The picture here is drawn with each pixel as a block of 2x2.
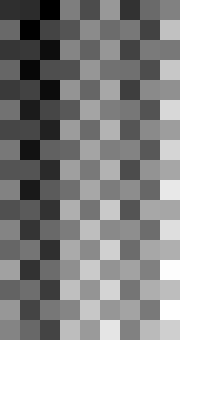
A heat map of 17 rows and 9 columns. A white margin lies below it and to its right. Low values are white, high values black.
Stripes: upright, repeating 2 times. Slope: up to the top left. Ninth with the highest average: top left.
